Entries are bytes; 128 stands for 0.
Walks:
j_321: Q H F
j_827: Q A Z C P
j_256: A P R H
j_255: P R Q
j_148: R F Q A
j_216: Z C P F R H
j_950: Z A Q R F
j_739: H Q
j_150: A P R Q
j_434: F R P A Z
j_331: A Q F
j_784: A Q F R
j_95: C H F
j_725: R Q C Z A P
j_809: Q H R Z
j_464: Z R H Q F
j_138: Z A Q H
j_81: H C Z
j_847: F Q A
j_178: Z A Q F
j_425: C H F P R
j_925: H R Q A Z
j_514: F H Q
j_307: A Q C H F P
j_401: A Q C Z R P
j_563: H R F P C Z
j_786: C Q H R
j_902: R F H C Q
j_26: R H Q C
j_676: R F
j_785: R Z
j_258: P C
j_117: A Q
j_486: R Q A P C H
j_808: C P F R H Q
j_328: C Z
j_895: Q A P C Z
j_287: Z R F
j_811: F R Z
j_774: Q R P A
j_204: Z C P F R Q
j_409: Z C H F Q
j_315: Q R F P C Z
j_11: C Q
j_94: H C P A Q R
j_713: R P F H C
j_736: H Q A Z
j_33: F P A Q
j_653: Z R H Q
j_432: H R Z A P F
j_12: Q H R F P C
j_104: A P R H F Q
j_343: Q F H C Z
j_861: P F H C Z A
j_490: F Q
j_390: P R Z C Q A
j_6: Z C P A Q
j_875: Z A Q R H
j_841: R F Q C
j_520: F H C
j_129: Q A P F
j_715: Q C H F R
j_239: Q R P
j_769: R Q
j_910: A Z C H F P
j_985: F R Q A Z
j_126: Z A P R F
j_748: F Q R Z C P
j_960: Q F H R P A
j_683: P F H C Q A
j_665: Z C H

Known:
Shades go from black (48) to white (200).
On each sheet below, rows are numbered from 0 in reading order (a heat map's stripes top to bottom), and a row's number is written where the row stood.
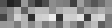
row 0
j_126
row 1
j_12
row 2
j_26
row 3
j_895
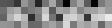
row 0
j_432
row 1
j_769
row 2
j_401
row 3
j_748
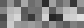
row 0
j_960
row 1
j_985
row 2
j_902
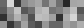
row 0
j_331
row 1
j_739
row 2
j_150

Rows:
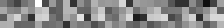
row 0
j_328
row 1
j_683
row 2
j_321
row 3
j_33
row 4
j_736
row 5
j_11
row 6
j_676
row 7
j_204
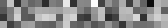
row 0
j_178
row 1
j_343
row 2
j_861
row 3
j_847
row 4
j_514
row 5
j_255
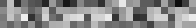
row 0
j_95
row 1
j_950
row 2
j_563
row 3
j_713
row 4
j_117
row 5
j_104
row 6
j_425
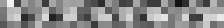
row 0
j_138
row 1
j_925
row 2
j_6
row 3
j_464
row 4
j_653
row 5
j_808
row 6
j_809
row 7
j_258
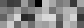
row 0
j_434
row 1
j_239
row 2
j_875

